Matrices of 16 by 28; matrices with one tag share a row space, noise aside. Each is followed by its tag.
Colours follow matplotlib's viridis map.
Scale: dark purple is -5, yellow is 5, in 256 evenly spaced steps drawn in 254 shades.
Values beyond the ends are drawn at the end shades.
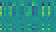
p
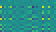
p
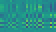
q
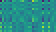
p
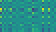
p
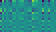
p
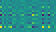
p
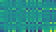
q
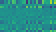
q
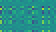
p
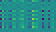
p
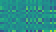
q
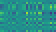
q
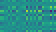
q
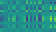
q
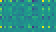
p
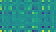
p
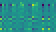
p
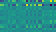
q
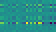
q
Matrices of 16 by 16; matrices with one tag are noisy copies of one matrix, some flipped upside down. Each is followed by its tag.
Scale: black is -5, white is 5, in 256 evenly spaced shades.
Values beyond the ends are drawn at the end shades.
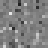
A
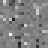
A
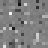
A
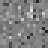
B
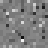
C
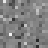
A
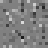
C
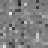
A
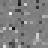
A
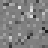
B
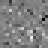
B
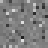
C
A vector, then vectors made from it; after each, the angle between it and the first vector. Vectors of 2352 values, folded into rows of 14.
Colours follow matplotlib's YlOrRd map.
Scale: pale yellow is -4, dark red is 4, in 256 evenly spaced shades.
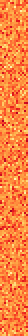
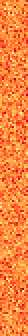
orthogonal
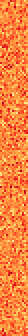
nearly opposite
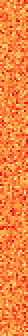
nearly parallel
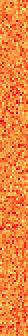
partly aligned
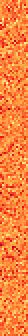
orthogonal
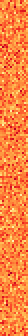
nearly opposite
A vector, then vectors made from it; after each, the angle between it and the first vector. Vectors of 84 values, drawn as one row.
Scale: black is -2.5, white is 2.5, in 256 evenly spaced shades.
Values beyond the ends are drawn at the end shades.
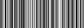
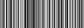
partly opposed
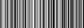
partly aligned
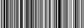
partly opposed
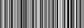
partly aligned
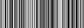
nearly parallel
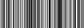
nearly opposite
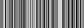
nearly parallel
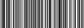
nearly opposite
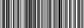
nearly opposite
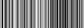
orthogonal
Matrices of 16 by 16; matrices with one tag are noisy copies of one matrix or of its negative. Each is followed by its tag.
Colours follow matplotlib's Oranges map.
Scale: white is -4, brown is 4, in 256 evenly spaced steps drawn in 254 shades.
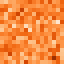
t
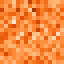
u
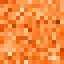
t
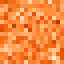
t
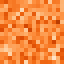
t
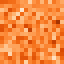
t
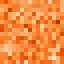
t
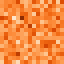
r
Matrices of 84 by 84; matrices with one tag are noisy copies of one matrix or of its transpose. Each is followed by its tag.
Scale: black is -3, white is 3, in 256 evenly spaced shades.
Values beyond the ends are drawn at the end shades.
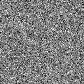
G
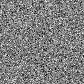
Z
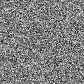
Z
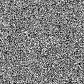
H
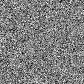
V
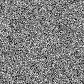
H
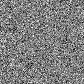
V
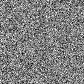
V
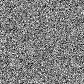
V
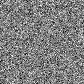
V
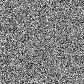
V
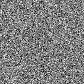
Z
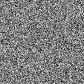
Z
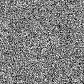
H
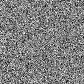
V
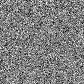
V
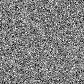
G
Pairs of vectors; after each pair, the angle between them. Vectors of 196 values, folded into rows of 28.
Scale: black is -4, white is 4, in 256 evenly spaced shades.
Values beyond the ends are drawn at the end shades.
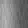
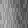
nearly parallel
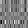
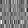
nearly opposite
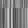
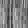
nearly opposite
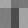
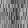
partly aligned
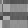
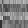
nearly opposite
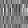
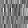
nearly parallel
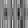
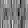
nearly parallel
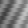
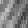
nearly opposite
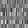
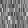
orthogonal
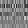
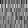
partly opposed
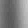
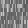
orthogonal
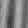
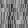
partly aligned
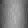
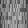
partly aligned
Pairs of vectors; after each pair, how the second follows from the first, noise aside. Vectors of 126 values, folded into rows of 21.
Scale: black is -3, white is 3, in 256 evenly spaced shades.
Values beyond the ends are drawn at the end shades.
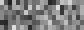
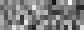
reversed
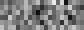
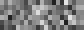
negated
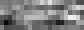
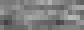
shrunk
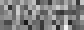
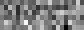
negated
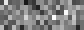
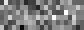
copied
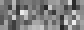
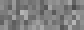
shrunk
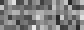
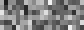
reversed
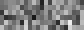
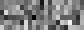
copied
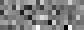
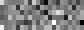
wrapped around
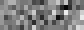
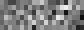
negated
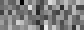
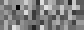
wrapped around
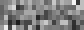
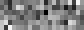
reversed
